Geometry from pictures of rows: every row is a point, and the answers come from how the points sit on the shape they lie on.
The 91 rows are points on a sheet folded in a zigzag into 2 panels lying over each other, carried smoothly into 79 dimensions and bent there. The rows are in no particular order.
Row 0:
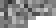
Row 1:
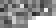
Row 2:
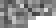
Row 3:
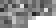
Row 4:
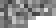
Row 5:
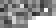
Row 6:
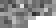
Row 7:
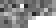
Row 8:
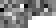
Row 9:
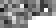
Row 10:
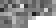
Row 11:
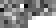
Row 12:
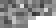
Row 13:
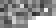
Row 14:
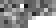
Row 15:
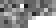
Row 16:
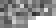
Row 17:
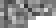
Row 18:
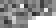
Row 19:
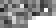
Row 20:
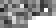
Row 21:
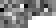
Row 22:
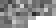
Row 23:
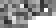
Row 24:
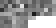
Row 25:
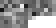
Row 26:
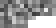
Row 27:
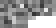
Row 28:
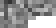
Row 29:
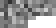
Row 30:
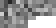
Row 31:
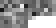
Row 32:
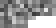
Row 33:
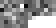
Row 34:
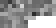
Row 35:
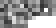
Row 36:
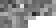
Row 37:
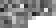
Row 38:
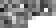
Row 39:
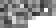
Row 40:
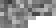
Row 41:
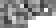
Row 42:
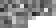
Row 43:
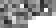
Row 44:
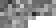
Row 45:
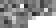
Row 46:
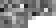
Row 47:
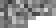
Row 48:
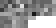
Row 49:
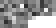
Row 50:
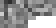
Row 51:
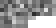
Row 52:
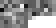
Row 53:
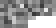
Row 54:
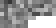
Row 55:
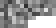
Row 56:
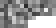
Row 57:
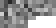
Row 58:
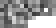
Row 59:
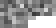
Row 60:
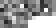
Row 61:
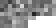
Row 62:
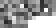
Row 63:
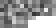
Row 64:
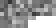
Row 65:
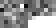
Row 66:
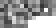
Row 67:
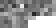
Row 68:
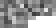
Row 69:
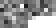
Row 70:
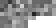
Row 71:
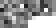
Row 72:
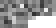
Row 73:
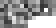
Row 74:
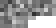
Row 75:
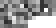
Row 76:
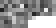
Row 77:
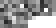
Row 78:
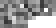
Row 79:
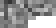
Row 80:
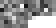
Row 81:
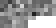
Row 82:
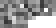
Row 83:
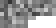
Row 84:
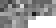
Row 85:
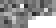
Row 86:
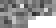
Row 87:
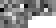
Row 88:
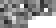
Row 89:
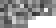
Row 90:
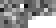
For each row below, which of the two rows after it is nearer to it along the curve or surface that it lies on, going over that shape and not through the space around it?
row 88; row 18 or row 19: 18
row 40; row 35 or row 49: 49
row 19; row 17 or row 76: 76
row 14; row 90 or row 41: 90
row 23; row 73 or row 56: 73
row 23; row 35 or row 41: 41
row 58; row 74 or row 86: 74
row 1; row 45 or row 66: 66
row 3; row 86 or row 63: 63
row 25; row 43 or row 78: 43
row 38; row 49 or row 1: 1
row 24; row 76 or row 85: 76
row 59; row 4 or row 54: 54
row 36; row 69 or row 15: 15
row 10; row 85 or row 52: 52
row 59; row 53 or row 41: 53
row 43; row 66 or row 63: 66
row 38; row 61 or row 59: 61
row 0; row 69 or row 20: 20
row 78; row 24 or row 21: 21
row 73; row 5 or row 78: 5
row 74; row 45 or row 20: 20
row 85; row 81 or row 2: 2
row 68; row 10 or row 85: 85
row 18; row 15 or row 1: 15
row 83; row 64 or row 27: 64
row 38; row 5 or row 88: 5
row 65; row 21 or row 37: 21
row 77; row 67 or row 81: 67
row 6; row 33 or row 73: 33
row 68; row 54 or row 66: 54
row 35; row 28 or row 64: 64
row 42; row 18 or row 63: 63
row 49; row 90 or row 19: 90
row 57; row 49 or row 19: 19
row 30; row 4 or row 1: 4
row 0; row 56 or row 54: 56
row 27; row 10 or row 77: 77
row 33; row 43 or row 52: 52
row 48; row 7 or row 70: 70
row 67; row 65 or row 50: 65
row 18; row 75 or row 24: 75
